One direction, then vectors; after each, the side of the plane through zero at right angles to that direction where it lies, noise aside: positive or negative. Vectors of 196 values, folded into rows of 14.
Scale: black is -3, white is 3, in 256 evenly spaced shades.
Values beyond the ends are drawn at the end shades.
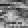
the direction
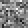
negative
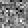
positive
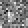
positive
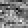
positive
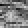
positive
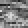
positive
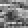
negative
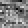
positive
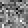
positive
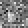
positive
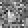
positive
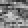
positive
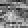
positive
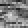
positive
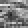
negative
